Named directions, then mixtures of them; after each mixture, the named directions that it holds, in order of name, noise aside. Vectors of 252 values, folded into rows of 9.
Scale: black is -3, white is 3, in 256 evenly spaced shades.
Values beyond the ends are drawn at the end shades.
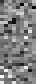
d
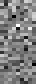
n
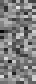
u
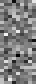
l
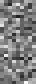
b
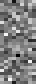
l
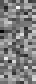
u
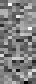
b, n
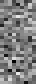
b, l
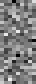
l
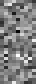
b, l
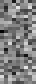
l, u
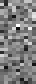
n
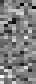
d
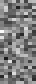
u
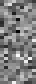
b, l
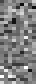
d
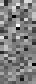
b, n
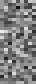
u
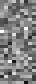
b, u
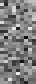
l, n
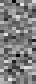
l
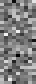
l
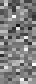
n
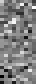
d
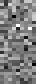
n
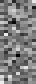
d, l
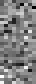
d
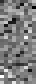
d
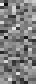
l, n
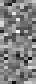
b, l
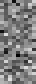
l, u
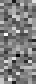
l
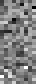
d, u
